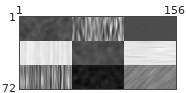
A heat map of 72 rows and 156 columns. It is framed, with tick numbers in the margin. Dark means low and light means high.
The table splits into 3 rows of 3 panels. Panel 1,1: low, blotchy, faint in contrast. Panel 1,2: middling, streaked downward, strong in contrast. Panel 1,3: low, flat. Panel 2,1: very high, streaked downward, faint in contrast. Panel 2,2: low, blotchy, faint in contrast. Panel 2,3: very high, streaked across, faint in contrast. Panel 3,1: middling, streaked downward, strong in contrast. Panel 3,2: very low, blotchy, faint in contrast. Panel 3,3: middling, slanting up to the right, faint in contrast.
